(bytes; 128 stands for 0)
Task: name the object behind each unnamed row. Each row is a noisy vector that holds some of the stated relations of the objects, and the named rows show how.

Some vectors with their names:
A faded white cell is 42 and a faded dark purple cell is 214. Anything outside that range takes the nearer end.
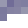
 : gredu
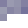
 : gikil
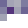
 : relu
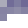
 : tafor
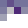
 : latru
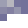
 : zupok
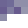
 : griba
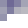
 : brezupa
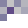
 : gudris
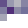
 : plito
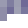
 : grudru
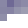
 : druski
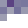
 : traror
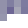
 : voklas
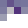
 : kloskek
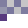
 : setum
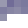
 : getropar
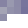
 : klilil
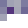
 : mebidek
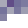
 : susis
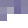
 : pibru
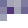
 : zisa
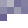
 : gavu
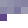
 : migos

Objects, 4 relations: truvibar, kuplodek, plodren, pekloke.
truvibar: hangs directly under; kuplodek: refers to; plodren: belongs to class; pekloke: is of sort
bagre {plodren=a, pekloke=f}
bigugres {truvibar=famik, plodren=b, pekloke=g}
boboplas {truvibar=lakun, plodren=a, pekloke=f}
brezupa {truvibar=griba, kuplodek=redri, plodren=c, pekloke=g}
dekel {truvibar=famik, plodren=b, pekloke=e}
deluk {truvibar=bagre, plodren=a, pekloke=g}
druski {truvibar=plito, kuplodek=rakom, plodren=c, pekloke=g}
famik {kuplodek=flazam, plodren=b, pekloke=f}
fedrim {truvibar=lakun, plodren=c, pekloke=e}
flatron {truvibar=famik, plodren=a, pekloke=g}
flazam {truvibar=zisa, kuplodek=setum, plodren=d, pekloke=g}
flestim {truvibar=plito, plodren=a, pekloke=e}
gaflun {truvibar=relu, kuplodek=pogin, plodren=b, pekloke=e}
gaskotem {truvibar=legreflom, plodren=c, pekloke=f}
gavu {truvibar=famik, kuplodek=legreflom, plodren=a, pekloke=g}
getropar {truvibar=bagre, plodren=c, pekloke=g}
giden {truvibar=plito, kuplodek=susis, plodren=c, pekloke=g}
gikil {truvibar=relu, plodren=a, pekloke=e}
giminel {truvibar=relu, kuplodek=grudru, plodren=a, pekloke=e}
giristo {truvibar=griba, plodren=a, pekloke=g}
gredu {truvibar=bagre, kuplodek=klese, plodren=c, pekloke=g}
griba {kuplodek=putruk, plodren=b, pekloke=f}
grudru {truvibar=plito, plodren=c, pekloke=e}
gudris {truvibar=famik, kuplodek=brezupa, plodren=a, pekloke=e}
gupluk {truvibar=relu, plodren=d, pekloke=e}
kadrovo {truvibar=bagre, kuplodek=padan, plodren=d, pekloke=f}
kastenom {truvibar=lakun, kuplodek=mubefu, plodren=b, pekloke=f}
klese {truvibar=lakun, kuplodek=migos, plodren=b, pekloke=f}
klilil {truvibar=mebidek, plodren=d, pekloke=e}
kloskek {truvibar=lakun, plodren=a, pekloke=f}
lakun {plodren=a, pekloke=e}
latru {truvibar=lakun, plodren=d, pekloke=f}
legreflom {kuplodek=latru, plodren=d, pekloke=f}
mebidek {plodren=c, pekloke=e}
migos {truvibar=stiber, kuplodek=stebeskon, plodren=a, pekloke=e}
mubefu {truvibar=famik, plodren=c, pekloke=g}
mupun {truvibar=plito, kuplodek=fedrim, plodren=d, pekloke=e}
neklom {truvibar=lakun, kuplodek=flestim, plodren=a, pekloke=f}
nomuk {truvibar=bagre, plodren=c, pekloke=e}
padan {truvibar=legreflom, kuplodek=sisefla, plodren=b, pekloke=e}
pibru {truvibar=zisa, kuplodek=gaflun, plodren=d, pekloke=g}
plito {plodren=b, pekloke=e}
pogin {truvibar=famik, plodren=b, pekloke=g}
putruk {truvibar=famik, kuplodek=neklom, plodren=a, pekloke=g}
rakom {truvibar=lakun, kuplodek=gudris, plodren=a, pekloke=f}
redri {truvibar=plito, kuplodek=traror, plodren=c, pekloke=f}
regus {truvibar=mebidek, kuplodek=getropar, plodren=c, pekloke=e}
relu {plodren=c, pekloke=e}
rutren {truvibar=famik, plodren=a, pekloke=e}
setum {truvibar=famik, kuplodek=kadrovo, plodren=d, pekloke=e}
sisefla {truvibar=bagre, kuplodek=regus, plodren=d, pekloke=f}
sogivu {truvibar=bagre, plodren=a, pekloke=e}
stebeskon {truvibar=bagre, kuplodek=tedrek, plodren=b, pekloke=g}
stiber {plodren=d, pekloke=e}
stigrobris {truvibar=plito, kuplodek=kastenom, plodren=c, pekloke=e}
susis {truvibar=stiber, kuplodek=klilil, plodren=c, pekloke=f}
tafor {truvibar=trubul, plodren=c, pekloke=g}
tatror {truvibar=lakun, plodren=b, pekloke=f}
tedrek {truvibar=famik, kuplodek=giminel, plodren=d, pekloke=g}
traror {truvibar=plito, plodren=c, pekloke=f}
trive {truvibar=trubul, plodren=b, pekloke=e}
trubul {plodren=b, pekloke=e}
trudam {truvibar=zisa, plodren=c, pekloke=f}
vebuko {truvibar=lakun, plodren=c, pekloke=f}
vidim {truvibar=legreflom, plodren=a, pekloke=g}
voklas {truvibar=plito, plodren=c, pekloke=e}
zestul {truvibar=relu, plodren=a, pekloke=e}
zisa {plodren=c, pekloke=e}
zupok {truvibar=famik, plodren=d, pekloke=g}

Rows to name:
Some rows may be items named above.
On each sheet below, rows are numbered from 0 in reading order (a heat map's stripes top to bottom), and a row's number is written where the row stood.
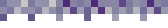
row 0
padan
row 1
padan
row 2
tatror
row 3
klese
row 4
redri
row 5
tatror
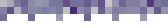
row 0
mubefu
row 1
giminel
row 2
latru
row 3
kadrovo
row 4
giden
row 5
vebuko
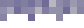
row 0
pibru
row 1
flazam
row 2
stigrobris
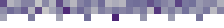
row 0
stiber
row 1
gudris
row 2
plito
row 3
flazam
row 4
tedrek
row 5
neklom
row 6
traror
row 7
regus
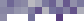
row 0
druski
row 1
mubefu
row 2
stebeskon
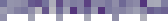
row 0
mupun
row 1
rakom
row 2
legreflom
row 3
bagre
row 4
druski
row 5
lakun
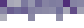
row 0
lakun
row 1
giden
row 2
kastenom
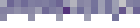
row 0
tafor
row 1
deluk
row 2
trubul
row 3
fedrim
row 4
rutren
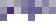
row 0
dekel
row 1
famik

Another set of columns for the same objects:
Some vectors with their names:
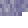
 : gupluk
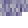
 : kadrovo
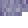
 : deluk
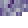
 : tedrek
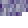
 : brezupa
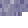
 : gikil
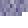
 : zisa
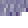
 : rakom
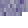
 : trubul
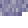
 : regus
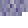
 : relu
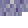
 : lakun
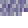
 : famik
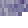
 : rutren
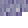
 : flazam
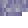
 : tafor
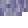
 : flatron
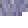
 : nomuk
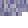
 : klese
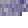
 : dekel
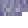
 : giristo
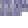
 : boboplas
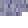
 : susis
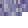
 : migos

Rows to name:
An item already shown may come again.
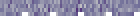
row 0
susis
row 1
kadrovo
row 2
setum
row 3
bagre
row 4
tafor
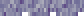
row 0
trubul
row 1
padan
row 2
mubefu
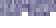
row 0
traror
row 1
druski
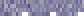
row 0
klese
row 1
stigrobris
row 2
griba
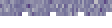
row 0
klilil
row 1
gaflun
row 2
legreflom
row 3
lakun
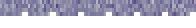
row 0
latru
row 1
bagre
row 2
gaflun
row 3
vebuko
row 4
giminel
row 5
fedrim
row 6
klese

